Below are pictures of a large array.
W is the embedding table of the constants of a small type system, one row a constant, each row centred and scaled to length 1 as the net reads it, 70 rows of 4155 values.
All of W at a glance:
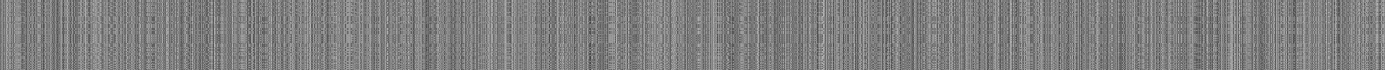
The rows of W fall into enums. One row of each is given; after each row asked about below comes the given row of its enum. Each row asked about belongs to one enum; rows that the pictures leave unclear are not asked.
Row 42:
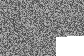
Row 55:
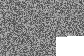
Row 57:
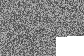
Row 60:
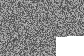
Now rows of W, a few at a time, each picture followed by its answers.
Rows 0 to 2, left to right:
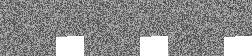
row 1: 55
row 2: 57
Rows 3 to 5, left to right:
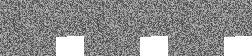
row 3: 42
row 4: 42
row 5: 55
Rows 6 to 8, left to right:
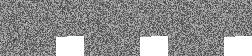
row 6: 60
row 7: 55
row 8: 55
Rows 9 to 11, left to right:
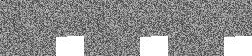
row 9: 42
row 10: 42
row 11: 55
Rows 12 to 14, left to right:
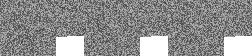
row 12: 57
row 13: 42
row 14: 55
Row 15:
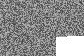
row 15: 55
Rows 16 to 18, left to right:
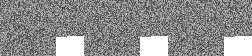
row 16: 57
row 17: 60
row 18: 60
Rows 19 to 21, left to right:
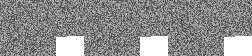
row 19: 60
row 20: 60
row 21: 42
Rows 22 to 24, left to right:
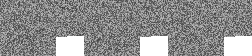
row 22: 57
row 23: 60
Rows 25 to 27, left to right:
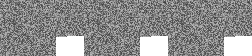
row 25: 55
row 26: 55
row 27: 55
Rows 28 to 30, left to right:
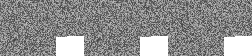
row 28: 60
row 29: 60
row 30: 42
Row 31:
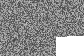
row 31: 60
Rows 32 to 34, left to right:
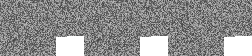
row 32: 60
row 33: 60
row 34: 42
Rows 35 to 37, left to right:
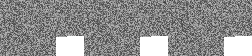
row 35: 55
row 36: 55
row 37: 42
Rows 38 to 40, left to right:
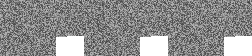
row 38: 55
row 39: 42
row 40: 55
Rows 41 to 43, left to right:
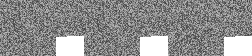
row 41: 42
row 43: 57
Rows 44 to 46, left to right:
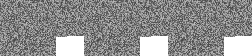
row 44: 60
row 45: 60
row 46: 60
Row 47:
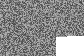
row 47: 55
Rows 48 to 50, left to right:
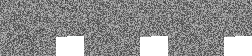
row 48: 57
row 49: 55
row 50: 55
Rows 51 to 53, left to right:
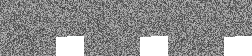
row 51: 57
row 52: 42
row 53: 60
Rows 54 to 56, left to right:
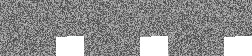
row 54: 60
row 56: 57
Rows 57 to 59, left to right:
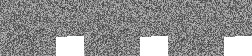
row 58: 57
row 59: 60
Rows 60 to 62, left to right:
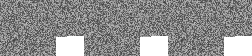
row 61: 55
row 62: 60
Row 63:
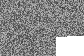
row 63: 57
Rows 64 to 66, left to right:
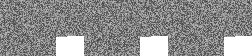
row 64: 55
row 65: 60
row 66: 55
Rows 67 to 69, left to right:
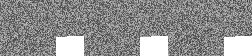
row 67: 60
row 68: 55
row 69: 57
